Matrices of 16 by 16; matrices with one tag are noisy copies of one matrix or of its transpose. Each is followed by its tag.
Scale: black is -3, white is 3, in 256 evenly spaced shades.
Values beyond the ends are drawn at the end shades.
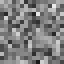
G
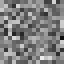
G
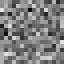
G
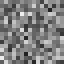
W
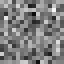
G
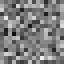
G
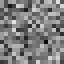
W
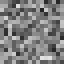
G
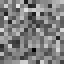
G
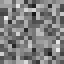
G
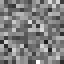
W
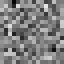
G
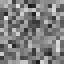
G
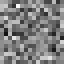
G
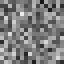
W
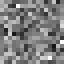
G
